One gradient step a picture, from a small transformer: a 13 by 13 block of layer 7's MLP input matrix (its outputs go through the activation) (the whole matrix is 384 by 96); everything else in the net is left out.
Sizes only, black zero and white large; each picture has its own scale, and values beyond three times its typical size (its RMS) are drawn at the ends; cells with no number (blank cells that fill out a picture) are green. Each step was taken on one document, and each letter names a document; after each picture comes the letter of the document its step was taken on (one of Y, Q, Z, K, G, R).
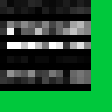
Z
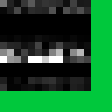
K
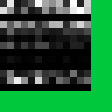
Z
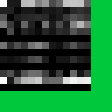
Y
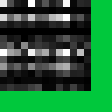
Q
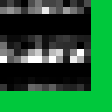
K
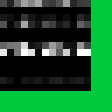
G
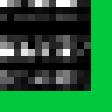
Q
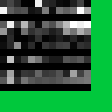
Z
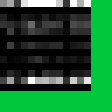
Y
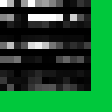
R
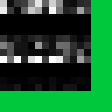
K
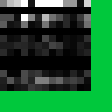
G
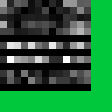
Z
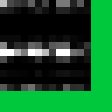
Q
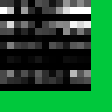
Z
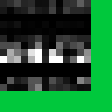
K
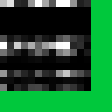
Q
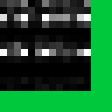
G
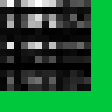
R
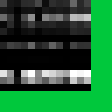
Y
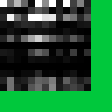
R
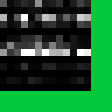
G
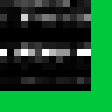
G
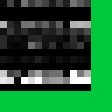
Y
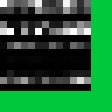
Z
